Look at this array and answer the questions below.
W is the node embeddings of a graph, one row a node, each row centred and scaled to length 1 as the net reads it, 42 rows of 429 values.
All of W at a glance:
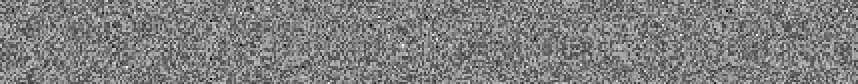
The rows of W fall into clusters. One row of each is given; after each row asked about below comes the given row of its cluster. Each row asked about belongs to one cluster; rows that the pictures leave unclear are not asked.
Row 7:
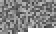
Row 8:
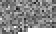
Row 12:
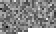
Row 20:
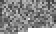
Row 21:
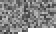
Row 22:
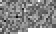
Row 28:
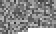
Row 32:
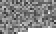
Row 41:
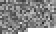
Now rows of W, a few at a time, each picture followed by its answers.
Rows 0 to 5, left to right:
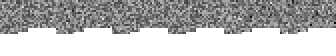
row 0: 21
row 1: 7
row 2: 8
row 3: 21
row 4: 32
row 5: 32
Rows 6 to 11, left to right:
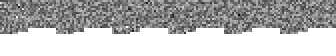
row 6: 22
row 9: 12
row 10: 28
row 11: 22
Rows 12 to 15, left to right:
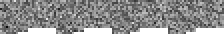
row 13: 12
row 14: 41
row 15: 41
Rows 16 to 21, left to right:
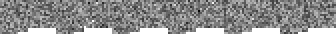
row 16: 7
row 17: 7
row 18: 12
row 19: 22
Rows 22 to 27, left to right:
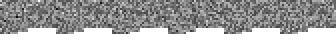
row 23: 22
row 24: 32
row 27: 22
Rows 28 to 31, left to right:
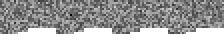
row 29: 28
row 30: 21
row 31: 32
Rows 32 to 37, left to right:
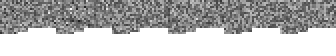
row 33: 41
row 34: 8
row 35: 20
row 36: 7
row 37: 12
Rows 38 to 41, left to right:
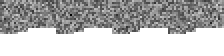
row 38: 20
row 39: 28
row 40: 12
